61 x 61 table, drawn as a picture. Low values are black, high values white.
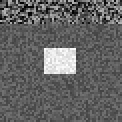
A horizontal seam about 20% of the way down splits the table, and the bottom part is calmer. In the centre lies a patch that is higher than the rest. No overall slope runs across the table. The values are skewed, with a long tail toward high values. The ninth with the highest average is the centre.
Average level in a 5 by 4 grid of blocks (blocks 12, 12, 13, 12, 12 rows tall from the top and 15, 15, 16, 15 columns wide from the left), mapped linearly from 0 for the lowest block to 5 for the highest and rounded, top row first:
0 1 0 1 / 0 0 0 0 / 0 5 5 0 / 0 0 0 0 / 0 0 0 0
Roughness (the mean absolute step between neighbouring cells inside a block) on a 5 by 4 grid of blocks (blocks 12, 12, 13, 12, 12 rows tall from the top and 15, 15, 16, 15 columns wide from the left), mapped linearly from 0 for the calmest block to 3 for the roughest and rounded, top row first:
3333 | 0000 | 0000 | 0000 | 0000
